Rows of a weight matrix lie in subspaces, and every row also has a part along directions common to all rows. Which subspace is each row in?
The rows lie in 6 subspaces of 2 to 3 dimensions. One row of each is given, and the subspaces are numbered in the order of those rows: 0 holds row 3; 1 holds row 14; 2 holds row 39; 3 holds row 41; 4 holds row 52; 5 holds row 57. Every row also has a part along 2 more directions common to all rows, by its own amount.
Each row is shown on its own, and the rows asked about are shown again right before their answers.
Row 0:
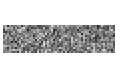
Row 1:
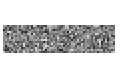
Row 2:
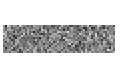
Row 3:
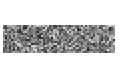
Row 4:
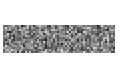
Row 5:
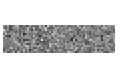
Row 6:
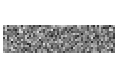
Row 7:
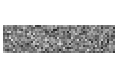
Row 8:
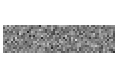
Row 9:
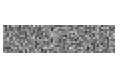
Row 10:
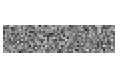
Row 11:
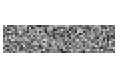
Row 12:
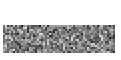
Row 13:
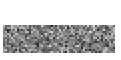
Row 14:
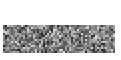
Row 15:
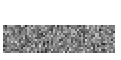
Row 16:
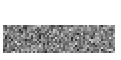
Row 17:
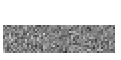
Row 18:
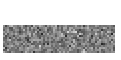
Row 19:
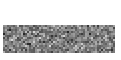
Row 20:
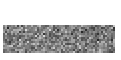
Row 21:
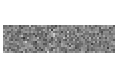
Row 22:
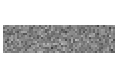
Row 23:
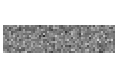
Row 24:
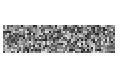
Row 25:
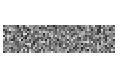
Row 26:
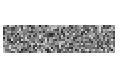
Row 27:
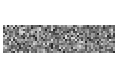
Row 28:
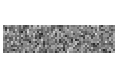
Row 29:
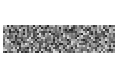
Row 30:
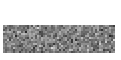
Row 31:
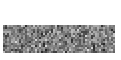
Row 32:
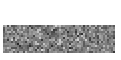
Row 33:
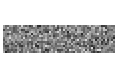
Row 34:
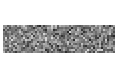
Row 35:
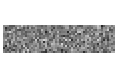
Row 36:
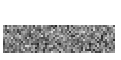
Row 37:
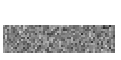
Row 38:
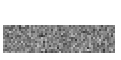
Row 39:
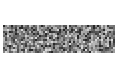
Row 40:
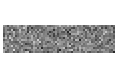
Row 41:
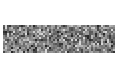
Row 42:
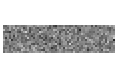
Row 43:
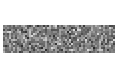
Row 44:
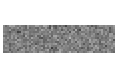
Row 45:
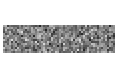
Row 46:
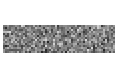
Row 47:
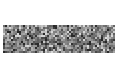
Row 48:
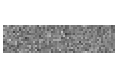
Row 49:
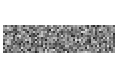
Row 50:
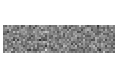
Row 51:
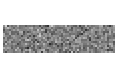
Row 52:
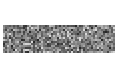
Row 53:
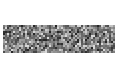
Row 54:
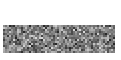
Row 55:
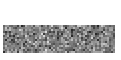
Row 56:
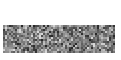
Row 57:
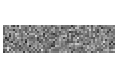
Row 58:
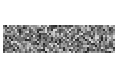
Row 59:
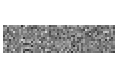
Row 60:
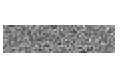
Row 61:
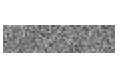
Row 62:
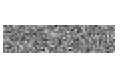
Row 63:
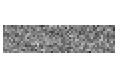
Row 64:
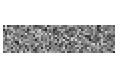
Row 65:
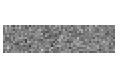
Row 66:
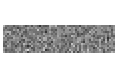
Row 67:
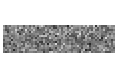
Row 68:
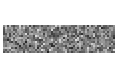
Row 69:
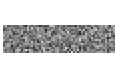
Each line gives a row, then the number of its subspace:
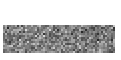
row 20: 2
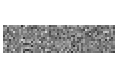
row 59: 4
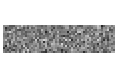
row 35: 1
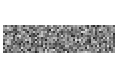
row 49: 2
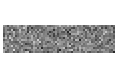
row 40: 4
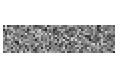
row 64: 3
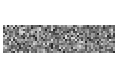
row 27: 0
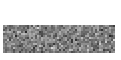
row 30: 0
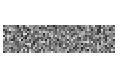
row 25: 3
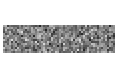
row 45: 4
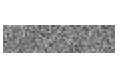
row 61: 3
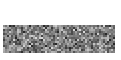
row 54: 0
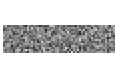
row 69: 4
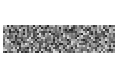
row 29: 4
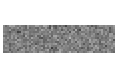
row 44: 0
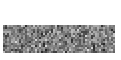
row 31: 1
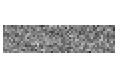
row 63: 2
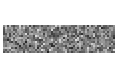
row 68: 5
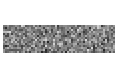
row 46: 1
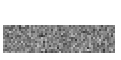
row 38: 2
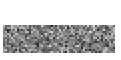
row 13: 2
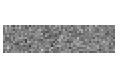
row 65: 5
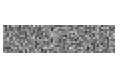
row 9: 5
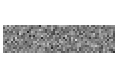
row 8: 0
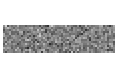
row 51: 4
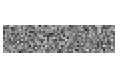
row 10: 3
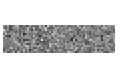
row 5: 3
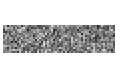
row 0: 1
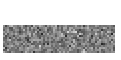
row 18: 1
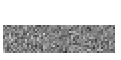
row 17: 5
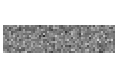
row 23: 2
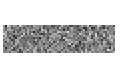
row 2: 3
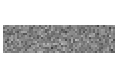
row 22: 0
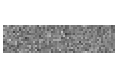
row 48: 3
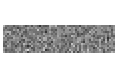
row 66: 4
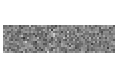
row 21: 5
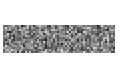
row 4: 1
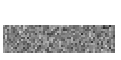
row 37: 3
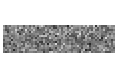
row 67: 2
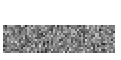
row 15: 1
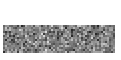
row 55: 2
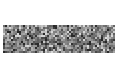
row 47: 2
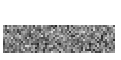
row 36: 2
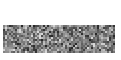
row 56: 0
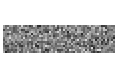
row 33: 2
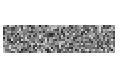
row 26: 3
